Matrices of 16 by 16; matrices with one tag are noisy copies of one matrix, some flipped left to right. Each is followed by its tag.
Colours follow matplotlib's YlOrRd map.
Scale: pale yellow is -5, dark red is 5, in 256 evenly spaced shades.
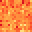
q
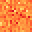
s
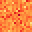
s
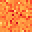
s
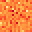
s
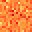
s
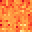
q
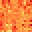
q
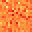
s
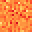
s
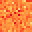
s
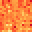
q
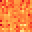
q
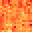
q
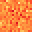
s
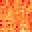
q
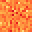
s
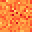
s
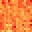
q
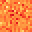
s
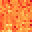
q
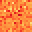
s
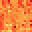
q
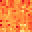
q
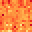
q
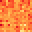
q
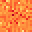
s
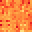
q
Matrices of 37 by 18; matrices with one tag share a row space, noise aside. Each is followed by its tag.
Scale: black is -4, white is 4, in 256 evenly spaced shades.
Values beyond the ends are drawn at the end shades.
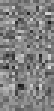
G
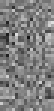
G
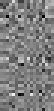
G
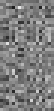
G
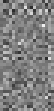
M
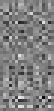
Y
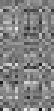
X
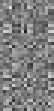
M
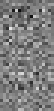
Y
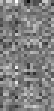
X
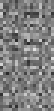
X
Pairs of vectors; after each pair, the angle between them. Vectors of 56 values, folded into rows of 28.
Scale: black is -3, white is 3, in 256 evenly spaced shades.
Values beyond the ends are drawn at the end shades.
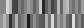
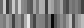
partly opposed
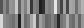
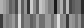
nearly opposite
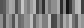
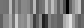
partly aligned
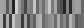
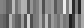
partly opposed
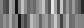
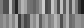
nearly parallel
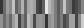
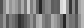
partly aligned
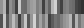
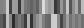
partly opposed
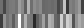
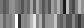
partly opposed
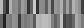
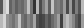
nearly opposite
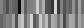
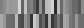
nearly opposite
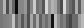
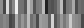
nearly opposite
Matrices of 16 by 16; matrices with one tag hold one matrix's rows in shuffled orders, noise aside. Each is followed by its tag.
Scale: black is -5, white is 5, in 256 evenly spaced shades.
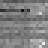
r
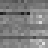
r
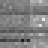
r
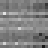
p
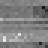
p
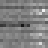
r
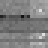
r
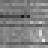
r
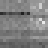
r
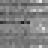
r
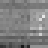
r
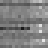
r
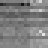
r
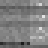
r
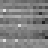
p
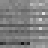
r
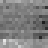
p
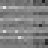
p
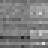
r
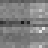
r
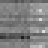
r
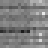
r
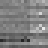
r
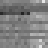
r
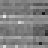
p
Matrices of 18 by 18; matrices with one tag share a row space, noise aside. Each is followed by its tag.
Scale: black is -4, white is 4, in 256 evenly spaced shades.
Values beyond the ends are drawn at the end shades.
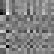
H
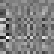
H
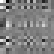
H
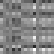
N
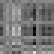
N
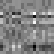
N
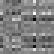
N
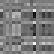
N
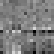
N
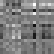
N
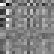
H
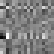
H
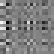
H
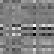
N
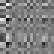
H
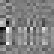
H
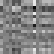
N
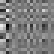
H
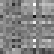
N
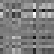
N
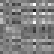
N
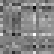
N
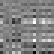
N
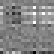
N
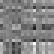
N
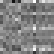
N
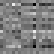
N
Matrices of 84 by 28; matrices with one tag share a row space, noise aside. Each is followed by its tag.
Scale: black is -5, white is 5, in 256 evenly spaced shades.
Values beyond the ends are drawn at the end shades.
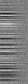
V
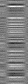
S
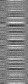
S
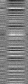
S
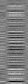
S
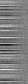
V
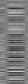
S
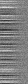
V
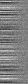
V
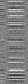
S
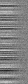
V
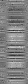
S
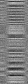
S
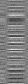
S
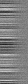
V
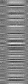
S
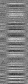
S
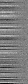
V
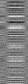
S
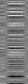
S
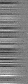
V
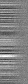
V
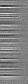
V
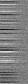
V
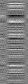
S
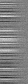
V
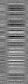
S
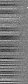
V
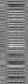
S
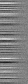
V
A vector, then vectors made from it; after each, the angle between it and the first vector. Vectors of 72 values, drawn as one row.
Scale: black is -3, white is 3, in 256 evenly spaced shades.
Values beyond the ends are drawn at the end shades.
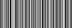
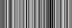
orthogonal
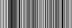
orthogonal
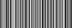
nearly parallel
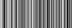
orthogonal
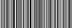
partly opposed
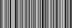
nearly parallel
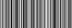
orthogonal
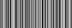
nearly parallel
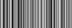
partly opposed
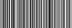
nearly opposite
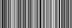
orthogonal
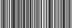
nearly opposite
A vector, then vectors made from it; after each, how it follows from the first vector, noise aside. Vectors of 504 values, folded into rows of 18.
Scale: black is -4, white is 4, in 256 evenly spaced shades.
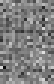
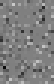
partly zeroed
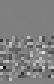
partly zeroed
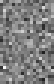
sign-scrambled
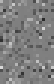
partly zeroed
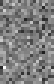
sign-scrambled
